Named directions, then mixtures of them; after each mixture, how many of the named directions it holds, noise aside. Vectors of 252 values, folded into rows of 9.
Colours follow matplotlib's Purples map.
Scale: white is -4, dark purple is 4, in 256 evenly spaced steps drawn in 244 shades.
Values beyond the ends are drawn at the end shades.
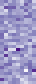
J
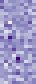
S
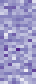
two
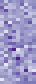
two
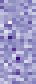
one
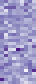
one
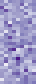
two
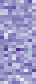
two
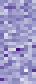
one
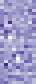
one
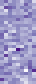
one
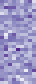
two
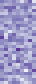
two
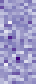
one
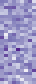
two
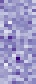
one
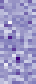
one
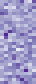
two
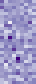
one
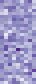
two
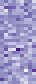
one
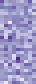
two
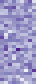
two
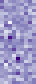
one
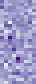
one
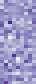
one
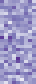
two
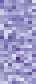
two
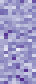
two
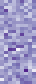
one
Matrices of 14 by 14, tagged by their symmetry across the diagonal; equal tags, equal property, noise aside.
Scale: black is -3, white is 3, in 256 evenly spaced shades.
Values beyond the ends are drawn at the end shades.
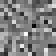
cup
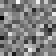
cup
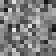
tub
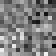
cup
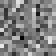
tub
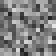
cup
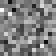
cup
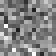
tub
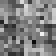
cup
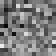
tub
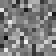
tub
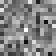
tub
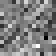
cup
